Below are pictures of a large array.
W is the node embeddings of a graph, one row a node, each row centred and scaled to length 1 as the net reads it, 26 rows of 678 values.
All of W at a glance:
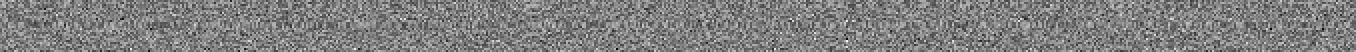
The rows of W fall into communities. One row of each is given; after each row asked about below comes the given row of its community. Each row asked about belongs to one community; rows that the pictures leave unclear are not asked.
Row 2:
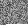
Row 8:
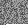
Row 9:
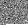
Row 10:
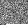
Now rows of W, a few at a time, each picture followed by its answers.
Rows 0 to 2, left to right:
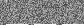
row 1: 9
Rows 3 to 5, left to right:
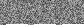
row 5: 8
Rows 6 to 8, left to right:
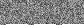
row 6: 2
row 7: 10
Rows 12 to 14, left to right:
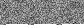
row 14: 9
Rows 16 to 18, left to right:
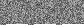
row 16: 2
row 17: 2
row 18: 8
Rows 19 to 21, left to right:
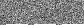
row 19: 2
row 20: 10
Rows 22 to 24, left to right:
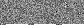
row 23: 10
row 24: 8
